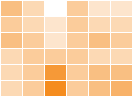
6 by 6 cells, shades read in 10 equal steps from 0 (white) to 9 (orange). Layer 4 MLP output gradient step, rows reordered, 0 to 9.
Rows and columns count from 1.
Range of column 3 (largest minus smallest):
9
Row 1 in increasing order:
0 2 2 3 4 5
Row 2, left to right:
4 3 2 4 3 3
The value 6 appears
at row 6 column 6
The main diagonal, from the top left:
5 3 2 4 5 6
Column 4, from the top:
4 4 4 4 4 4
